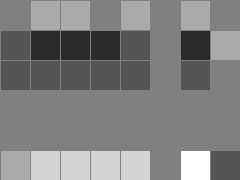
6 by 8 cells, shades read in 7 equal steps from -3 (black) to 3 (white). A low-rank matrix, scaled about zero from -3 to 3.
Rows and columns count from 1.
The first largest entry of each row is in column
2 8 6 1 1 7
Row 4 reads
0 0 0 0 0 0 0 0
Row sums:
4 -9 -6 0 0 11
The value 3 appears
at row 6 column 7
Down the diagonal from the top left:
0 -2 -1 0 0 0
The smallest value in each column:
-1 -2 -2 -2 -1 0 -2 -1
